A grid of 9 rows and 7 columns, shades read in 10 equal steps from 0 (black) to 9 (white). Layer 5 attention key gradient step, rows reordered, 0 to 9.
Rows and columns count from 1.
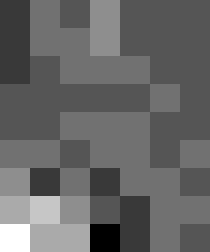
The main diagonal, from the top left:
2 4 4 3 4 3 3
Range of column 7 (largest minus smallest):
1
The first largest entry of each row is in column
4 4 3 6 3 1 1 2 1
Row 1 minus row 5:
-1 1 -1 1 -1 0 0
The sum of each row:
23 24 23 22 24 26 24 31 30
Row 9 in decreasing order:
9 6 6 4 3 2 0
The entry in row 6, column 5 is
4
